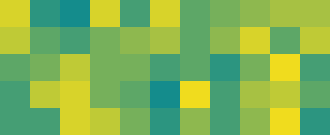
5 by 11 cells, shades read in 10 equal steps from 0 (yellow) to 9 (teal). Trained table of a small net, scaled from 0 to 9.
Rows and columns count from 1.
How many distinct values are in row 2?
7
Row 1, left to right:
1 8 9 1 7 1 6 5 4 3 3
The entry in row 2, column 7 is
6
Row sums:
48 46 56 48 53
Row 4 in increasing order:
0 1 2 2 3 5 6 6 7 7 9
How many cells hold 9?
2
